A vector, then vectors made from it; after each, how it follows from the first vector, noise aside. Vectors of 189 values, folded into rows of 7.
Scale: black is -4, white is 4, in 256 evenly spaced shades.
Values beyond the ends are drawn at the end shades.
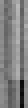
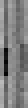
wrapped around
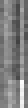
negated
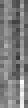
negated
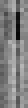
wrapped around
